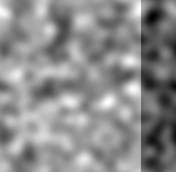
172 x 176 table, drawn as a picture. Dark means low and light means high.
There are no lone odd cells. A vertical seam about 80% of the way across splits the table, and the left part is higher. The ninth with the lowest average is the bottom right.
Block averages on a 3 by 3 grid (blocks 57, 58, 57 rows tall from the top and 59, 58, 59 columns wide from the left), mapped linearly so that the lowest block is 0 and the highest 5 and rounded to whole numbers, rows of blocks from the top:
4 3 1 | 5 4 1 | 5 5 0
